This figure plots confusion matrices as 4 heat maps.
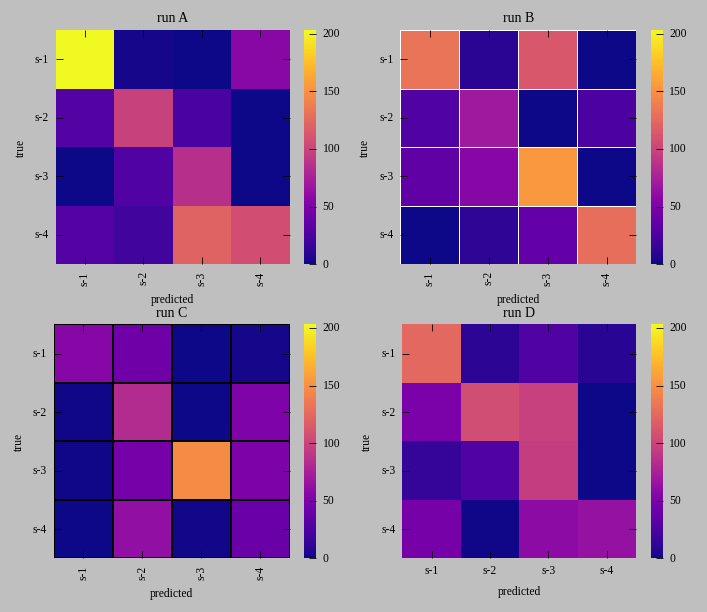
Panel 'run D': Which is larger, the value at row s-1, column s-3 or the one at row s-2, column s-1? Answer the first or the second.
the second
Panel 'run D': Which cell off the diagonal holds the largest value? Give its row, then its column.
s-2, s-3
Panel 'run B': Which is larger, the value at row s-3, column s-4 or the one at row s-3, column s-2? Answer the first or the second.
the second
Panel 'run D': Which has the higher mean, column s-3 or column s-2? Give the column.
s-3
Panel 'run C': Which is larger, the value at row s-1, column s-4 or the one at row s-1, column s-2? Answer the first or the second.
the second
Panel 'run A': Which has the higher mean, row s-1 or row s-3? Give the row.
s-1
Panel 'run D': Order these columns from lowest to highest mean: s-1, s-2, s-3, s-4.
s-4, s-2, s-1, s-3
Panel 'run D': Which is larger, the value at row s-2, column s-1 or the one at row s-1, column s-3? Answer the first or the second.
the first
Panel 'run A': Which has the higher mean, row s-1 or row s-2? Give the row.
s-1
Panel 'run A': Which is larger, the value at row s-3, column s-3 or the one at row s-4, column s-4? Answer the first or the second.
the second
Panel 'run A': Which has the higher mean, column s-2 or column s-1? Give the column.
s-1
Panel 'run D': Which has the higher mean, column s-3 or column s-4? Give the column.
s-3
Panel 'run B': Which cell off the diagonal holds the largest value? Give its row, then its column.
s-1, s-3
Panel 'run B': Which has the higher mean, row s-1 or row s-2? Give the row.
s-1
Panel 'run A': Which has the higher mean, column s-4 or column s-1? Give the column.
s-1
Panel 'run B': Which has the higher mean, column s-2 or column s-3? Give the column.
s-3
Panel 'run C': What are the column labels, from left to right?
s-1, s-2, s-3, s-4
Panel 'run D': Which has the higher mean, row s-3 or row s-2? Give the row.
s-2
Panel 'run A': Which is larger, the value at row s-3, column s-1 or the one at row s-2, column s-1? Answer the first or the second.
the second
